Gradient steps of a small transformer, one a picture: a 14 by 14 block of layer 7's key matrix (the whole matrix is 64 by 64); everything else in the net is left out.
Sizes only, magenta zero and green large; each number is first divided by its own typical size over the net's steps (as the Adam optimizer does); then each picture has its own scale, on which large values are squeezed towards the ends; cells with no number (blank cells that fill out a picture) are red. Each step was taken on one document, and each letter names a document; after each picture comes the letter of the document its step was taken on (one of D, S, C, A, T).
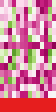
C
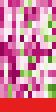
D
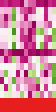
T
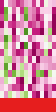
T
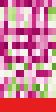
C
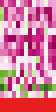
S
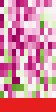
S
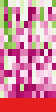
T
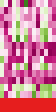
S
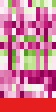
C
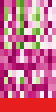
T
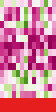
S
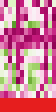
C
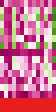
T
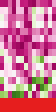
S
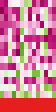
D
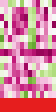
T
